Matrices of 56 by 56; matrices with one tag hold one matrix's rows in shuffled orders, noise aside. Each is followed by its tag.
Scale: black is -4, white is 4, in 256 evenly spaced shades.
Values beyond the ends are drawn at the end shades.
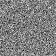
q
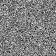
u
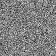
q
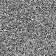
u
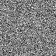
u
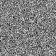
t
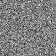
q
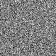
t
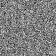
q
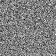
q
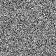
u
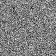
t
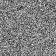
u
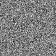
t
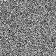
u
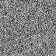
u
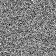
u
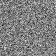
u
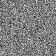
q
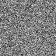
u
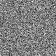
u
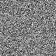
u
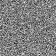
q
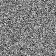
u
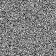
q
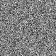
t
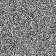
t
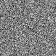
t
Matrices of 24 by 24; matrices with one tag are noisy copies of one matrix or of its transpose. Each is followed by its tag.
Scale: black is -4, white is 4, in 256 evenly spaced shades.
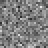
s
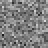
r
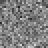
s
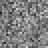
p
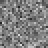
s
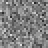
r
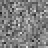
p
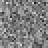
r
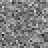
r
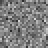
s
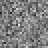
p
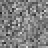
p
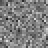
s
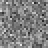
r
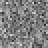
r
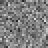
s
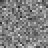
s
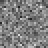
s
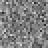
r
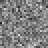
s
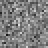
p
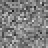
p
